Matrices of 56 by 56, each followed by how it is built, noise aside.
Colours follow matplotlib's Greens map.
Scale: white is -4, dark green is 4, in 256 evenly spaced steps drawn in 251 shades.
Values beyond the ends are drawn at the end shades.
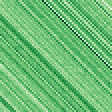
Toeplitz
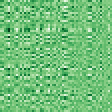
low rank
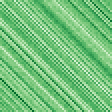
Toeplitz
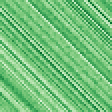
Toeplitz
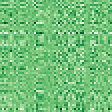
low rank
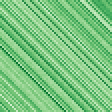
Toeplitz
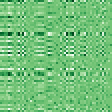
low rank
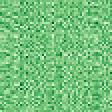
low rank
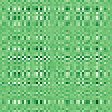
low rank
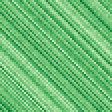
Toeplitz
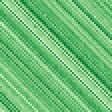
Toeplitz
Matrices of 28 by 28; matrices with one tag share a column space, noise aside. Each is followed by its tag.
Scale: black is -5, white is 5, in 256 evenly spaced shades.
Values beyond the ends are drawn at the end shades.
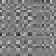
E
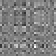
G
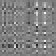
G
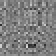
G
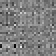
G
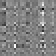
G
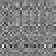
G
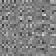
E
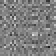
E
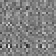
G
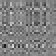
G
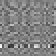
G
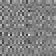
E
